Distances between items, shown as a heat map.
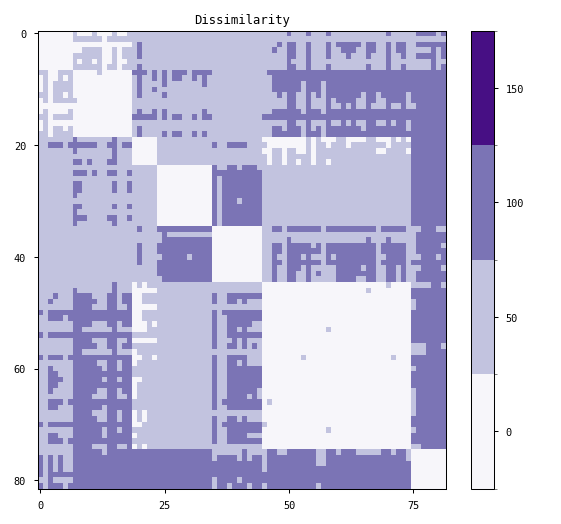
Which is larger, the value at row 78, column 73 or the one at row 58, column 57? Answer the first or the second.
the first
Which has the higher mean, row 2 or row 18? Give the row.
18
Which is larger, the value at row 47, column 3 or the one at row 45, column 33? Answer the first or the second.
the first
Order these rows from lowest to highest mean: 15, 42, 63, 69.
69, 63, 42, 15
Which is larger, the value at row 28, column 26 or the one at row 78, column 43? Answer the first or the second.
the second
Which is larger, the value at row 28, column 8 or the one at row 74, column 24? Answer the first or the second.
the first
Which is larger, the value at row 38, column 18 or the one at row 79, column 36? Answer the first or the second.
the second
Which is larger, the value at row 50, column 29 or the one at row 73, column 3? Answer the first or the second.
the second
